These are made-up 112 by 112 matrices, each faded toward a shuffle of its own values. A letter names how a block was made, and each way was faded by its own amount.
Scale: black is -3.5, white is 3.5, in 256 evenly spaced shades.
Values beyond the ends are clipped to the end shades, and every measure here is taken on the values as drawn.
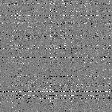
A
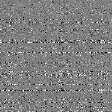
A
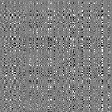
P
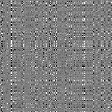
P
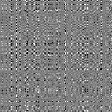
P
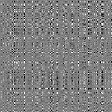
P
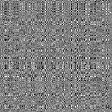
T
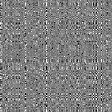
T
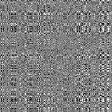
T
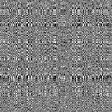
T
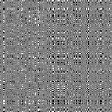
P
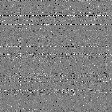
A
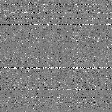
A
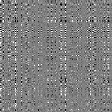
P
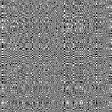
T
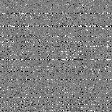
A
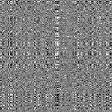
T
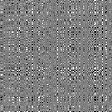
P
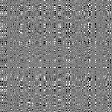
P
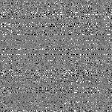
A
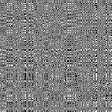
T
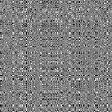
T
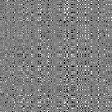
P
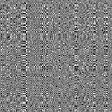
T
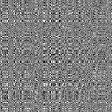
T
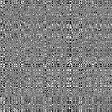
T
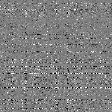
A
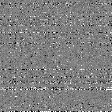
A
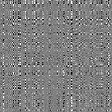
P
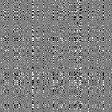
P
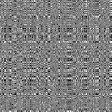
T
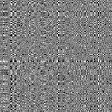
T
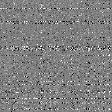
A
